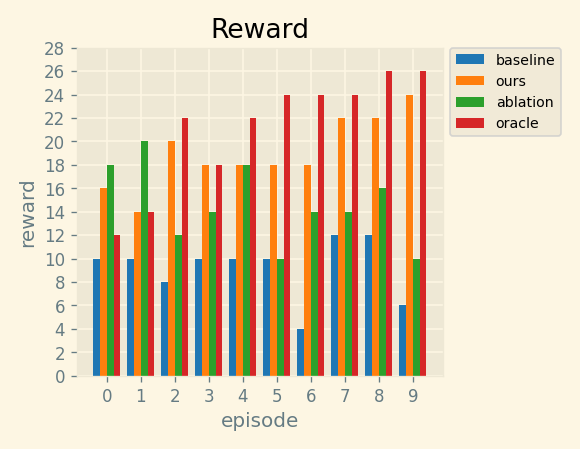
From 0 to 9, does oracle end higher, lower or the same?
higher
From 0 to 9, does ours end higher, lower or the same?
higher
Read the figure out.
Title: Reward
x-axis: episode, ticks 0 1 2 3 4 5 6 7 8 9
y-axis: reward, ticks 0 2 4 6 8 10 12 14 16 18 20 22 24 26 28
Legend: baseline, ours, ablation, oracle
Values:
baseline: 10 10 8 10 10 10 4 12 12 6
ours: 16 14 20 18 18 18 18 22 22 24
ablation: 18 20 12 14 18 10 14 14 16 10
oracle: 12 14 22 18 22 24 24 24 26 26
